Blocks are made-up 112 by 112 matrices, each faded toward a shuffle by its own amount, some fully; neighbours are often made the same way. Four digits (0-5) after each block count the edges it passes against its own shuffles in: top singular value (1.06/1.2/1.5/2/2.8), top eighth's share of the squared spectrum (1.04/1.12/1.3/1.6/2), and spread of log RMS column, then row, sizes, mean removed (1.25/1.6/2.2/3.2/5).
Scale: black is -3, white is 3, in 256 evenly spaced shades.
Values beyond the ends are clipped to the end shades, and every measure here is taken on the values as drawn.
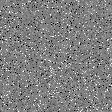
0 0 0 0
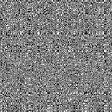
5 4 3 3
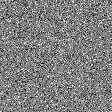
1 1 0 0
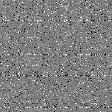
4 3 1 2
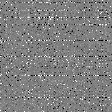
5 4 2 3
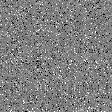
3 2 1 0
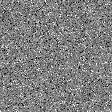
0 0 0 0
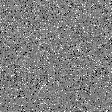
3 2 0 1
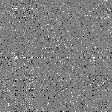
4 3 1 2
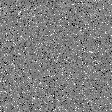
0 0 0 0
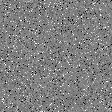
0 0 0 0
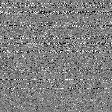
2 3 0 4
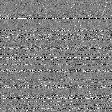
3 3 0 4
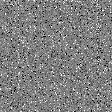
0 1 2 0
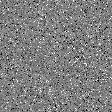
0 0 1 0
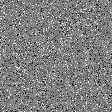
0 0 1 0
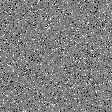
1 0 0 0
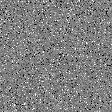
2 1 0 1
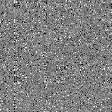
4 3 2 1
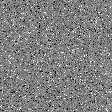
0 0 0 0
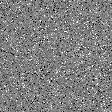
2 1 0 0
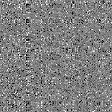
4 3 2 2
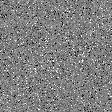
1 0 0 0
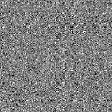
4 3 2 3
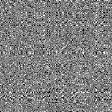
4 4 3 3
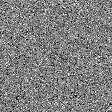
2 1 0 0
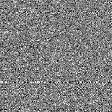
4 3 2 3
